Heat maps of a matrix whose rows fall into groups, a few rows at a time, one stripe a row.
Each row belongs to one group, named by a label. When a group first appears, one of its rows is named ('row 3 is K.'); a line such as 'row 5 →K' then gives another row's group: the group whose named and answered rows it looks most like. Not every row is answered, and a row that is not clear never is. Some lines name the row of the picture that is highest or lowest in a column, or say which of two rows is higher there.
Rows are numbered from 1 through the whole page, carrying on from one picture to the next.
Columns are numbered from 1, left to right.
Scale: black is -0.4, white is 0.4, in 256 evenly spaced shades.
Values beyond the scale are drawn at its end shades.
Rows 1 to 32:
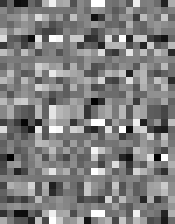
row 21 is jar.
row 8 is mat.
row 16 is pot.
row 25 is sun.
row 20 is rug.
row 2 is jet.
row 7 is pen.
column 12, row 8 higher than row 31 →Yes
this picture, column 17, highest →24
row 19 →pot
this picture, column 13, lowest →32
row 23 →rug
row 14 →jet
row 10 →jar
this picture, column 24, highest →23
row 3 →jar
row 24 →pen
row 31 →sun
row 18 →sun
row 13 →jar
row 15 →jar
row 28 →jet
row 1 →sun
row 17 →pot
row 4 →jet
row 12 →mat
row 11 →pot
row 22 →sun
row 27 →jet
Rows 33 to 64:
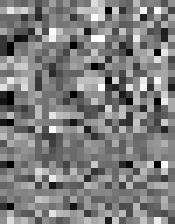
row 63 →pot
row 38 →sun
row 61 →jar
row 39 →rug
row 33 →sun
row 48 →pen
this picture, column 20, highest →38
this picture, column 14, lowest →42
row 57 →jar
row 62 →rug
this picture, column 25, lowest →45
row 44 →mat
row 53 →jet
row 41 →mat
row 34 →mat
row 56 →rug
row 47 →rug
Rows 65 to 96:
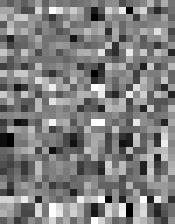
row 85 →rug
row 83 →jet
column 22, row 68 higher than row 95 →Yes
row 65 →rug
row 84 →rug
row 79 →pot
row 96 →sun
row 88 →pen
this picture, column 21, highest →93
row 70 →rug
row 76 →jar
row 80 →pen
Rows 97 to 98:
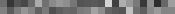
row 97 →pen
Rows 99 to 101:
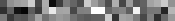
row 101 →pen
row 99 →jet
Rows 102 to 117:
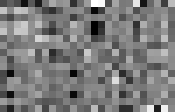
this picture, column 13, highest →109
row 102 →sun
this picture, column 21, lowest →102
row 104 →rug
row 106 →jar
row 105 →jar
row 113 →pen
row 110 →jet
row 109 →jet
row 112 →rug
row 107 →jar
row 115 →rug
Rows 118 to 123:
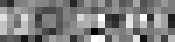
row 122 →jar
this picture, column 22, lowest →120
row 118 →rug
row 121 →mat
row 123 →sun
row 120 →mat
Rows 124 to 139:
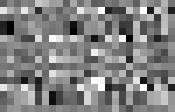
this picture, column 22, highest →126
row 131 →sun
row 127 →rug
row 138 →jet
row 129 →pot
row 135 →sun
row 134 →pot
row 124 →jar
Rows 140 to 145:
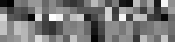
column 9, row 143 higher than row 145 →No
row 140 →rug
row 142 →pot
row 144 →jar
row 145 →jar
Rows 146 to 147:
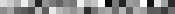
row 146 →mat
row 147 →pot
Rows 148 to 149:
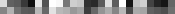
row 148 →pot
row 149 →pot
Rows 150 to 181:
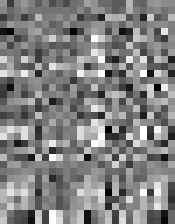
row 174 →jet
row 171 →jet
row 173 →pen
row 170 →sun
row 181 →pot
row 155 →sun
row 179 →mat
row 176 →mat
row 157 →sun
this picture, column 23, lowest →162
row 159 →pot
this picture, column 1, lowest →154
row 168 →mat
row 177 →mat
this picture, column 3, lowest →170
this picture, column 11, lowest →154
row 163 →pen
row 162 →rug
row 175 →jet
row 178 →mat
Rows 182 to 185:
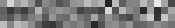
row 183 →pen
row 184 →rug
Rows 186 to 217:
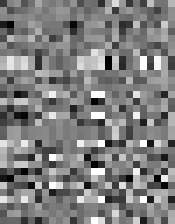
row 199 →sun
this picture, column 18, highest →212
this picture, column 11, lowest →189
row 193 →sun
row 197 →jet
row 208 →pot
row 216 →pen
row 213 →jet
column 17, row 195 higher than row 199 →Yes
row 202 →sun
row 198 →jar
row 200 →jar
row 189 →rug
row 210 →sun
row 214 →mat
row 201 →rug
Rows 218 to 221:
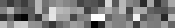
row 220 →sun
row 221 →jar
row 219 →pot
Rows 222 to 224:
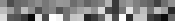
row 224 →pot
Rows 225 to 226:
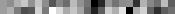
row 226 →pot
